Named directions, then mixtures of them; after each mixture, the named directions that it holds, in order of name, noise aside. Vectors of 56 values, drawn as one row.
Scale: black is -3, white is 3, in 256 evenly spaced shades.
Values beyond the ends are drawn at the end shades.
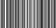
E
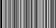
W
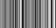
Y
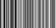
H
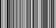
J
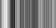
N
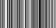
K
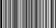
W, Y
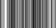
K, N, Y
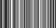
K, N, W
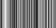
E, N, W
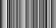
J, K, W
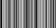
W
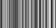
K, W, Y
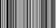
E, H, J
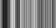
N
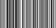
E, J, Y
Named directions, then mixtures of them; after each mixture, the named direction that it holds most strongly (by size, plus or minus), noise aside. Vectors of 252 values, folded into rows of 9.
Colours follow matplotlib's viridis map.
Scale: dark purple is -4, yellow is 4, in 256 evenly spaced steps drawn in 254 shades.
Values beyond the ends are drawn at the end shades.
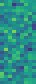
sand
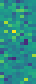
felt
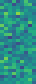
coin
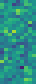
sand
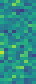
sand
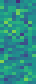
felt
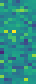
felt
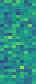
coin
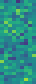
felt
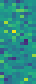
felt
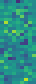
felt
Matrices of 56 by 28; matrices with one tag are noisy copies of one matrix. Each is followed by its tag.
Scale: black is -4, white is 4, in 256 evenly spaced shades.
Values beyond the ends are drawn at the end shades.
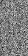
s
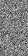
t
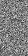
t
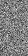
t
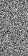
t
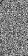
s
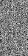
s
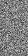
t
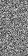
t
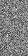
t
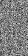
s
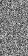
s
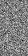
t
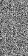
s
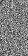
s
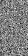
s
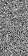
t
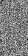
s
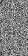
s
